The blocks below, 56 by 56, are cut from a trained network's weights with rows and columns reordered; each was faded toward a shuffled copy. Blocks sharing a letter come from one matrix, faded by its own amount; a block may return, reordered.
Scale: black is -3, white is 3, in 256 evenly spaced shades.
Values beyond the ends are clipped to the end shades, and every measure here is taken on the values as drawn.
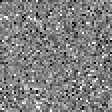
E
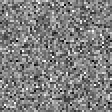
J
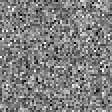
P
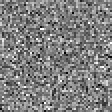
J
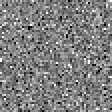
E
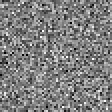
J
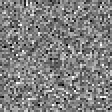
P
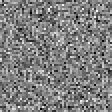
J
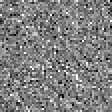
E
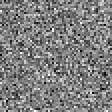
J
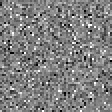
E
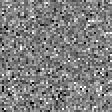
E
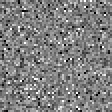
E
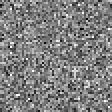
J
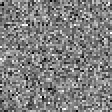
J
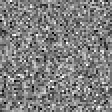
P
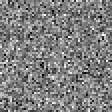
J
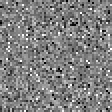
E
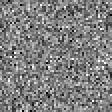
P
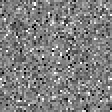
E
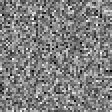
J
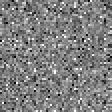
E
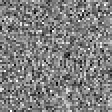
J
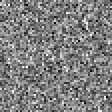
J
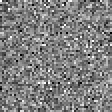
P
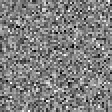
J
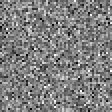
P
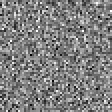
J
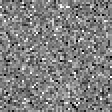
E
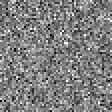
J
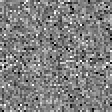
E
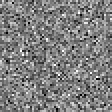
P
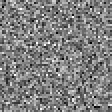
J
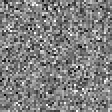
P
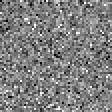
E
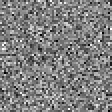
J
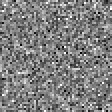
J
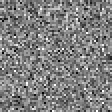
P
